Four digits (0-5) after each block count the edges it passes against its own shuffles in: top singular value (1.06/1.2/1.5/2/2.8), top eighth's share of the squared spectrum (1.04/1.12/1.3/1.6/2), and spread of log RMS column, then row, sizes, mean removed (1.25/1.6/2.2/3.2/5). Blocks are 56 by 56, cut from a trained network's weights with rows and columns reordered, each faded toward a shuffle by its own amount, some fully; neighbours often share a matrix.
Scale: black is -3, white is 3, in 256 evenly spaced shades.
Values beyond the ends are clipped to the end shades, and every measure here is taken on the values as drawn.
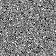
0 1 0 0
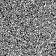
0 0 0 0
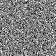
1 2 0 0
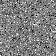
0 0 0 0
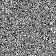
0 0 0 0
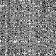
2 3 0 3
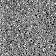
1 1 0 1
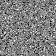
0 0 0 0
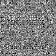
3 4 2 2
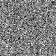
0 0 0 0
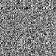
3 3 1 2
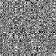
3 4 1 2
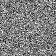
0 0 0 0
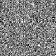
3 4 1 2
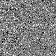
1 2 1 0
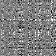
3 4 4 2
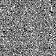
2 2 2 0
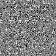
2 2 2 1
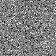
1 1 1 0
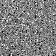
1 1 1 0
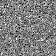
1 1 0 0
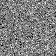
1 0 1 0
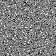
0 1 0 0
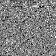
1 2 0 1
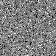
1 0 0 0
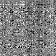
3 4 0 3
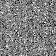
1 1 0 1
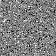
0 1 0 0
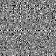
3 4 2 2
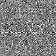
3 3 1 2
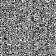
2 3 0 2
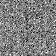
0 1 0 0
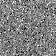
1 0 0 0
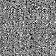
2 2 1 2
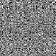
3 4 2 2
